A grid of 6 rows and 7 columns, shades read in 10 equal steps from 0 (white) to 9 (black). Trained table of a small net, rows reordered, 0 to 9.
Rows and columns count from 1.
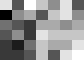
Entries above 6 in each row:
0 1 1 1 2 2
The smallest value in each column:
1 4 0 1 2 1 0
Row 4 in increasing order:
1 2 2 2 4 6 7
